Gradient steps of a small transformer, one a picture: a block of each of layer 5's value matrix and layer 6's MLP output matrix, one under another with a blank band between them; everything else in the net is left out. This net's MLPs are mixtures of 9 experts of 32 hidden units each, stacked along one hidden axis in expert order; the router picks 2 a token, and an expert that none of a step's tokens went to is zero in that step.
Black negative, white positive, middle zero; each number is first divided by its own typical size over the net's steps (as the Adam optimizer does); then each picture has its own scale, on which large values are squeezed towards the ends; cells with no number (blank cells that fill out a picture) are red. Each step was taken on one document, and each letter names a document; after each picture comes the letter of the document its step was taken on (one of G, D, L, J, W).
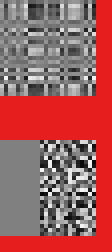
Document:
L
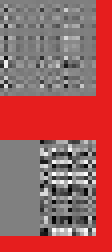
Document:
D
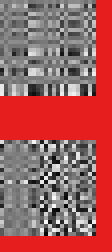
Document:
L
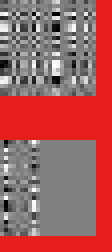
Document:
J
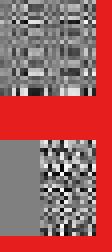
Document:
L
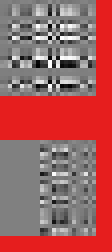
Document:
D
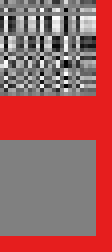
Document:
D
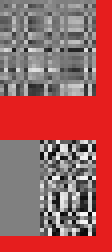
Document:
L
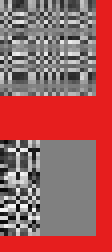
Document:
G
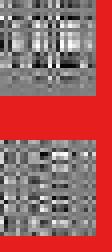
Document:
D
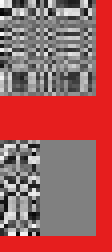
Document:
G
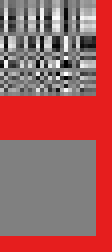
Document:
D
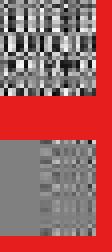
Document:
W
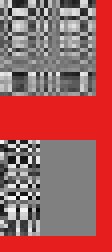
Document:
G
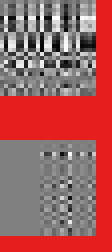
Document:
W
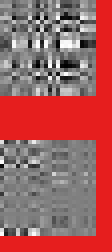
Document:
D
